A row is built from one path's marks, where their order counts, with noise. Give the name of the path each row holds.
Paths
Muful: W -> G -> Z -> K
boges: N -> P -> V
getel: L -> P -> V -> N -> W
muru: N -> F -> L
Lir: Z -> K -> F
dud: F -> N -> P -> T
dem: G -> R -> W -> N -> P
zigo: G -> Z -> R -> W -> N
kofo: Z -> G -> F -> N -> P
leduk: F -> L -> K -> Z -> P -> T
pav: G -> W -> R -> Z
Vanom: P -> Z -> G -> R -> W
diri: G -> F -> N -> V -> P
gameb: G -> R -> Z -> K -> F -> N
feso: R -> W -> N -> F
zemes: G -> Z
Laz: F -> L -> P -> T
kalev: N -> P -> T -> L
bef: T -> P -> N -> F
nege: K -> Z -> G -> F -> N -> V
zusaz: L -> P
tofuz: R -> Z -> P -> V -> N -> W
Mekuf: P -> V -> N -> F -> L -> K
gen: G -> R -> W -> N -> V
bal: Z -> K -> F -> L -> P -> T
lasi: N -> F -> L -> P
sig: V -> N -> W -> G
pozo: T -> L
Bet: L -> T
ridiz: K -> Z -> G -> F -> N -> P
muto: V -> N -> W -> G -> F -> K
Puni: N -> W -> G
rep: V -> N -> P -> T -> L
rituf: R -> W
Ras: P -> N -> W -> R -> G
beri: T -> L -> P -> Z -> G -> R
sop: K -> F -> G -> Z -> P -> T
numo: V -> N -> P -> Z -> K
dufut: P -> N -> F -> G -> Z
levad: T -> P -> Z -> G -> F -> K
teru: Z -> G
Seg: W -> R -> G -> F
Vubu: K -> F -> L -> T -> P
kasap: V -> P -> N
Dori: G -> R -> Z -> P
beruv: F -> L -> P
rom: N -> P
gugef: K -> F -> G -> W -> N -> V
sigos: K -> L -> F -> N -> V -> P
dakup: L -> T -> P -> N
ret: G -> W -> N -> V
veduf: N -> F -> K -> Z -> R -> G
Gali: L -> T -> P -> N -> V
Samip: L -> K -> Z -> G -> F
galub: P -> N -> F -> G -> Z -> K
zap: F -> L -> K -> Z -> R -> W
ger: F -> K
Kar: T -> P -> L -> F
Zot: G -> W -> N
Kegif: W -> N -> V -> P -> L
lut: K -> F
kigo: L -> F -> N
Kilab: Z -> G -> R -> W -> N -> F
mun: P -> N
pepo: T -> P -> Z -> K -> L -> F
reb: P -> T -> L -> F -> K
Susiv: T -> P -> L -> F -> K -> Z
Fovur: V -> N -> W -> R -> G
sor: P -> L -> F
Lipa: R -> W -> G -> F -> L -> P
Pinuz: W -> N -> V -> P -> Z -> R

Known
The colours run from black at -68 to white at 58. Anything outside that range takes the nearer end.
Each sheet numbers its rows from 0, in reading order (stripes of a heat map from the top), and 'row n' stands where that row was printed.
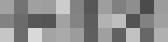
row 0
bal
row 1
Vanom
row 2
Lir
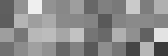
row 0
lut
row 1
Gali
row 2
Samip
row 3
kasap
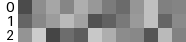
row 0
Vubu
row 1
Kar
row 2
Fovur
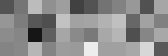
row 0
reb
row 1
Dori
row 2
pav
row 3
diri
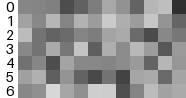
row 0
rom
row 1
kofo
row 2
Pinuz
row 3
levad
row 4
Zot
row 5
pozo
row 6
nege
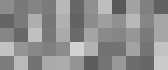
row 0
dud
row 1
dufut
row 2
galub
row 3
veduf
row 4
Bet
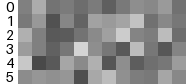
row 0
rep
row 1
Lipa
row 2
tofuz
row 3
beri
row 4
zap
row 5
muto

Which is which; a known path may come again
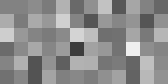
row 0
dud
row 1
bal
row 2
veduf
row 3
bef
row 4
gen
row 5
Zot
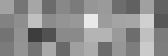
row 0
numo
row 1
diri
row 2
dem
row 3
ret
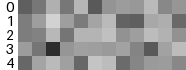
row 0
dufut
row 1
sigos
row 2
ridiz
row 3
zigo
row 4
gugef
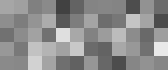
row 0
Kegif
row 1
lasi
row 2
sop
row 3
Samip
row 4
Mekuf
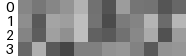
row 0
Laz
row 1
pepo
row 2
Susiv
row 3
Ras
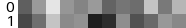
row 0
lut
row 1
mun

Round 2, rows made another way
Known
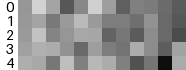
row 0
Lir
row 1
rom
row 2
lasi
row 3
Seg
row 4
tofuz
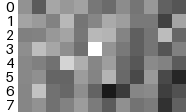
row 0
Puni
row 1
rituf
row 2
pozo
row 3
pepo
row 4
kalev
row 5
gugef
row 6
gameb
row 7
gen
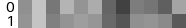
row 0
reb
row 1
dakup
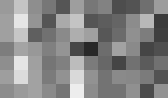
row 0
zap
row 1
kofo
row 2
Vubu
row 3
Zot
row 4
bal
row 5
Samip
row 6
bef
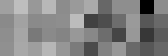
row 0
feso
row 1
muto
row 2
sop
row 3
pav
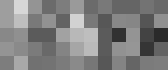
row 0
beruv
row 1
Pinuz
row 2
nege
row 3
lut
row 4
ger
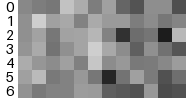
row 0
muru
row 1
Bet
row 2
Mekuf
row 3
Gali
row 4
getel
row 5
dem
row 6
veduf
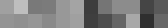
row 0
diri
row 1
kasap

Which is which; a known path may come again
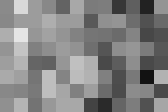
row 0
leduk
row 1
zemes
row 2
Lipa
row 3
dakup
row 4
sigos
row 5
tofuz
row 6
muru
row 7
galub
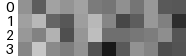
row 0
Puni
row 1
ridiz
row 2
teru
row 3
zigo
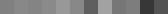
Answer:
ret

